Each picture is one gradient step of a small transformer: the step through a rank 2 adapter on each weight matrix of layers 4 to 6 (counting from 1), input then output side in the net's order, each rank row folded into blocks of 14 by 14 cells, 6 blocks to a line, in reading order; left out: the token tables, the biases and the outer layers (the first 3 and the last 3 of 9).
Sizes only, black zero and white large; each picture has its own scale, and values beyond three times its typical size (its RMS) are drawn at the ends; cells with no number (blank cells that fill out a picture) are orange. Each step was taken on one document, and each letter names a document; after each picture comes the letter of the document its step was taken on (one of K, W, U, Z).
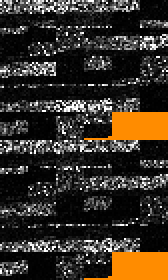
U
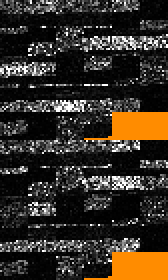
U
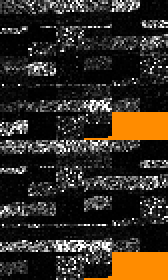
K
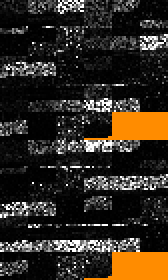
K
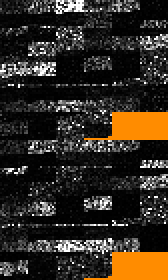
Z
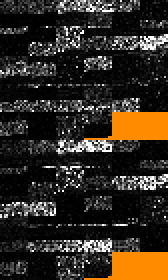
K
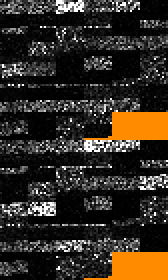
Z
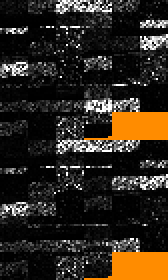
K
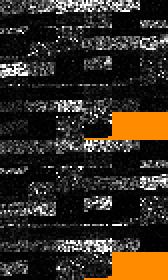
Z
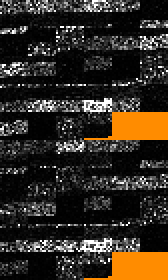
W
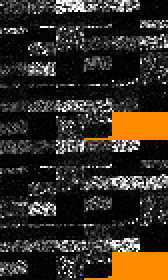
W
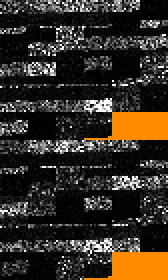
W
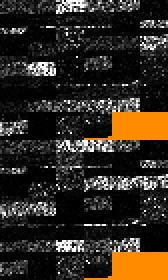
K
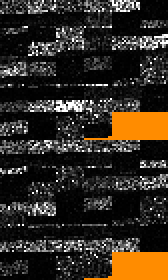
Z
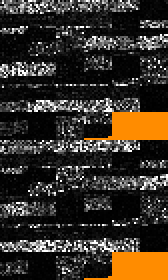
U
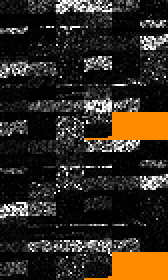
K
